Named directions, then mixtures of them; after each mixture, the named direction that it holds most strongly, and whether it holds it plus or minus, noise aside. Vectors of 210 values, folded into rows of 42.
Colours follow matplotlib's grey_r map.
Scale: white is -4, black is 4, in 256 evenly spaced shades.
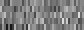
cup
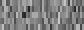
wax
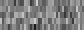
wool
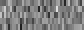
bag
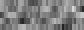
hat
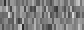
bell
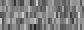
wool, plus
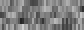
hat, plus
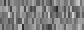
bell, plus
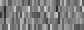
bag, minus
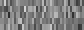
bell, minus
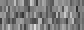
wool, minus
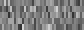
bell, minus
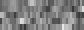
hat, minus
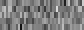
bag, plus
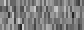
bell, minus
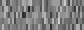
wax, plus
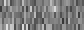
cup, minus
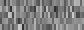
bell, plus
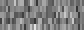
wool, minus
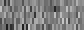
cup, plus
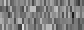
bell, minus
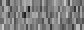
wax, plus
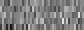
cup, plus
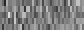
bell, plus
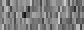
wax, plus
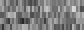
hat, plus
